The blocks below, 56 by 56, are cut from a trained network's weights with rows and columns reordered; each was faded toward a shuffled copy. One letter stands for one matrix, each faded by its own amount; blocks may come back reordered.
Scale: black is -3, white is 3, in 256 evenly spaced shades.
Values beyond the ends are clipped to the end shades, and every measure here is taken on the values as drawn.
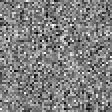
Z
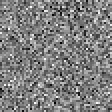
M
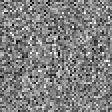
Z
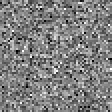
M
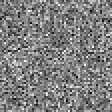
M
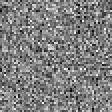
Z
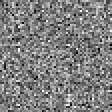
Z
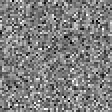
M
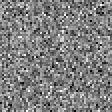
M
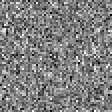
Z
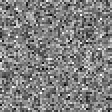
Z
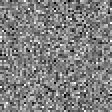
M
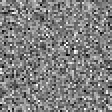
Z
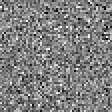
M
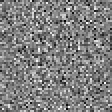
Z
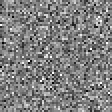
M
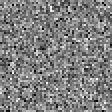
M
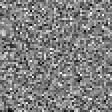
M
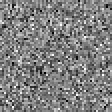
M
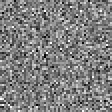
Z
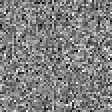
M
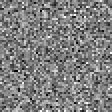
Z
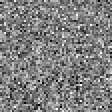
M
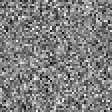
Z
